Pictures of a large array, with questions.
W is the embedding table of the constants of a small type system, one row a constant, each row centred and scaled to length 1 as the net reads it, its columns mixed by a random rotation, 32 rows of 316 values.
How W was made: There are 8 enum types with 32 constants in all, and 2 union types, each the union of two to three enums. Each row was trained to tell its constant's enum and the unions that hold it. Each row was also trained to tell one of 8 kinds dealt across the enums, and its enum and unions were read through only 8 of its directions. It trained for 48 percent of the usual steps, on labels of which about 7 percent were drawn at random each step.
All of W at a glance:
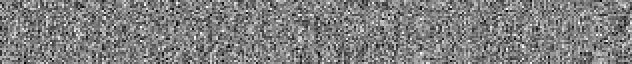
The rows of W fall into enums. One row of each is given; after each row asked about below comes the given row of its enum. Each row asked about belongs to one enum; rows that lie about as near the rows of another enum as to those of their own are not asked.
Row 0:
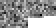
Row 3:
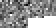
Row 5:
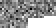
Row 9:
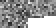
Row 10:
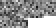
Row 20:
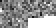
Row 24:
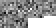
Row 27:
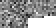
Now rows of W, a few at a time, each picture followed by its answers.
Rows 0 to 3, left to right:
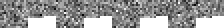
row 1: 27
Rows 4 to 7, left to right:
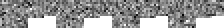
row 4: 27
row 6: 9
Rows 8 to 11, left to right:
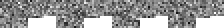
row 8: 20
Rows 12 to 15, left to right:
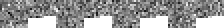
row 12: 5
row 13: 20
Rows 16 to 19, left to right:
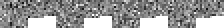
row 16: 20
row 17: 9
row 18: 24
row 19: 24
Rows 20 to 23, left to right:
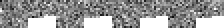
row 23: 24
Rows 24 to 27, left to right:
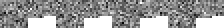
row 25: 24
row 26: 20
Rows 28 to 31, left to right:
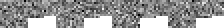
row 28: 10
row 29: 5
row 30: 27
